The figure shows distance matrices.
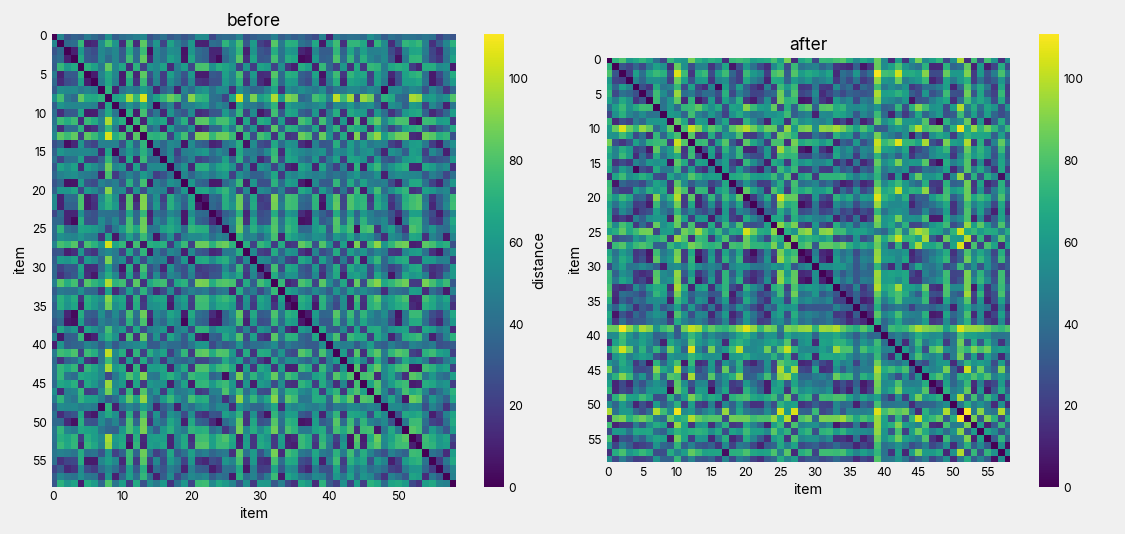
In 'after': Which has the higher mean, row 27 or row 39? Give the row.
39
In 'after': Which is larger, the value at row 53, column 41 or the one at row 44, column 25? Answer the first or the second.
the second
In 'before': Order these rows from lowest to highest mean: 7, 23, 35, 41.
23, 7, 35, 41
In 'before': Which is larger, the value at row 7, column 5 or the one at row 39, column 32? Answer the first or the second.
the second
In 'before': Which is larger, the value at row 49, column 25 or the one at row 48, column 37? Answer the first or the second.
the first
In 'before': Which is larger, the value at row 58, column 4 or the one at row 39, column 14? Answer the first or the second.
the second
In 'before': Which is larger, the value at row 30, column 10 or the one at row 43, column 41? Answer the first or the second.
the second
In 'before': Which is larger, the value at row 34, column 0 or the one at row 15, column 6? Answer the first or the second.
the second
